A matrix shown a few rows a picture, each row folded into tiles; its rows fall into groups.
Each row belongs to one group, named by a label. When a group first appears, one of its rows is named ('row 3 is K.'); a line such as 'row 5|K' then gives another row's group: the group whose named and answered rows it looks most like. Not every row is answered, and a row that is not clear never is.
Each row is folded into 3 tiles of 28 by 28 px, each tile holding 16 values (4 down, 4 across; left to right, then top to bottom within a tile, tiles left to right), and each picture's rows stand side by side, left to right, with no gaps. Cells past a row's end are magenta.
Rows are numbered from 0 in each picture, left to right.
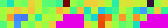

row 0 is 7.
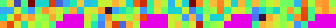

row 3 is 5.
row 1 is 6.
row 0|5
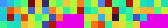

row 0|7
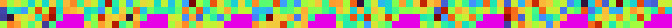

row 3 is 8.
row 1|8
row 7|5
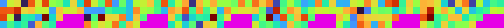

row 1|8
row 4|6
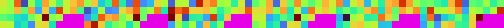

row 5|7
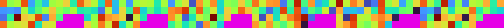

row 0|8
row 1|8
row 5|8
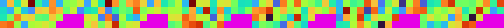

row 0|5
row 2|8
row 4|7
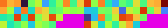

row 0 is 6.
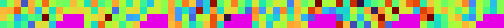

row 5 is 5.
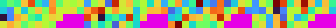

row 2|5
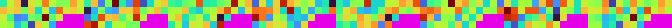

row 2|7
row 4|7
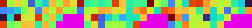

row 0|8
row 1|7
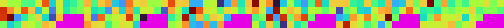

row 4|5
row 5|8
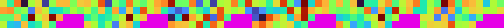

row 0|6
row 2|8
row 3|5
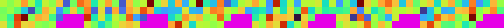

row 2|5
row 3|8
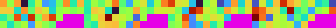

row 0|6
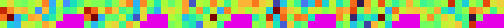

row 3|6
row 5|7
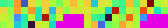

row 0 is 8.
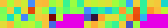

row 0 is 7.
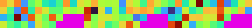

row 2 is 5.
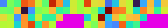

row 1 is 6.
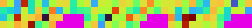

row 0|8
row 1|7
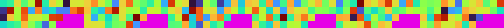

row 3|6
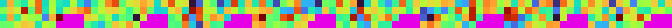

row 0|7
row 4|6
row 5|5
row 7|6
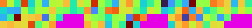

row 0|8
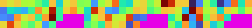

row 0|5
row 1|7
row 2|6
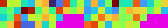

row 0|6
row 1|5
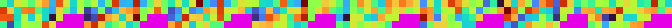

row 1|5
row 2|5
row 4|5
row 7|7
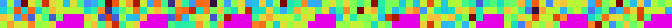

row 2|7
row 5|5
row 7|5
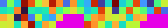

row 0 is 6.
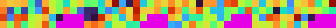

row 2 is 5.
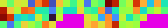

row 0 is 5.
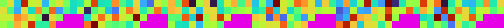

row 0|8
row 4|5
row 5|6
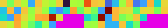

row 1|6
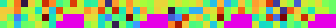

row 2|5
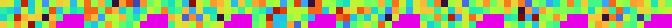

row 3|6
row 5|6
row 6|6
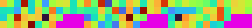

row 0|8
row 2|5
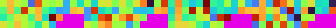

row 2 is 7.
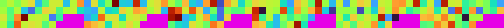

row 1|5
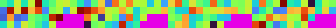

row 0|7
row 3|5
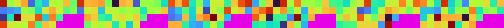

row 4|7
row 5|8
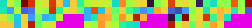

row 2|8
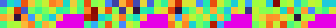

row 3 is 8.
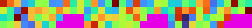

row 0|6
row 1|5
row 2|7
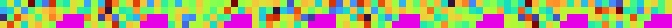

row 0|5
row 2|7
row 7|6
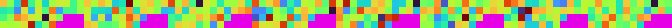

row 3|8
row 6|6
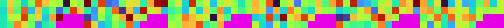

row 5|6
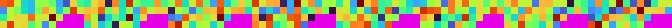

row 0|5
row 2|5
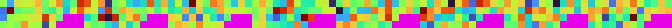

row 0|7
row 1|6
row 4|5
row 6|6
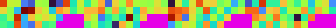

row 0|6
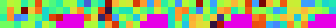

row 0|7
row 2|7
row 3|5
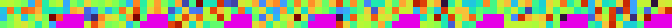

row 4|8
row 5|6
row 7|7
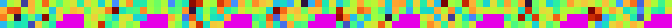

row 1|6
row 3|6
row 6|6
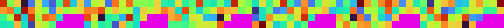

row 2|7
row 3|5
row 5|7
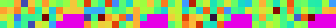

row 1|8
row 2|8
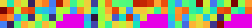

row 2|7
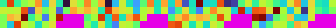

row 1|6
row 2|5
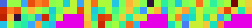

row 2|7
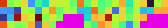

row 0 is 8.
